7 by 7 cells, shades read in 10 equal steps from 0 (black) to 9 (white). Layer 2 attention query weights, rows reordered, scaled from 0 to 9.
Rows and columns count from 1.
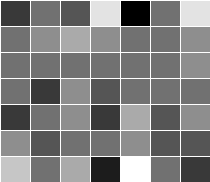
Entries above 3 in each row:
4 7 7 5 4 4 5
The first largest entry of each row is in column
4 3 7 3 5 1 5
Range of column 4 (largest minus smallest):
7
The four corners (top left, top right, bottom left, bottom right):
2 8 7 2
